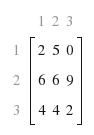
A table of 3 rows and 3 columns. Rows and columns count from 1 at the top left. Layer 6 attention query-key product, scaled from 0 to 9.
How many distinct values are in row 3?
2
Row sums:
7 21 10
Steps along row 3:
same down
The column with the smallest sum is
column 3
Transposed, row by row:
2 6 4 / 5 6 4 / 0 9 2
